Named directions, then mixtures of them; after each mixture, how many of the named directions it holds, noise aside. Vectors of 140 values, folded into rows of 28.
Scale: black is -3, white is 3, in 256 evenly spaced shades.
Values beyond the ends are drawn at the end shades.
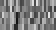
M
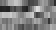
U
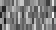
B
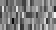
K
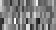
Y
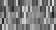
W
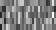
one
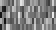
one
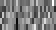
three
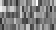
three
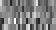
one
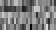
three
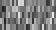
two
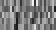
one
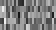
three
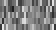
one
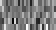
two
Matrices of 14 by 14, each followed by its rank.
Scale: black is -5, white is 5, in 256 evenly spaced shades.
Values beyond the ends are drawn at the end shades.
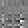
two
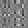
two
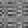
two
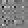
two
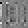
two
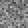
full rank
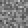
full rank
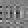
two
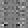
two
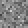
full rank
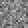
full rank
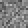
full rank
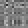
two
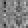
two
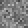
full rank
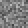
full rank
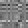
two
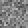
full rank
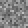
full rank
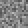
full rank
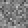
full rank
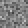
full rank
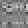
two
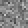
full rank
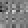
two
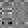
two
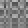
two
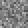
full rank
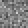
full rank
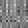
two
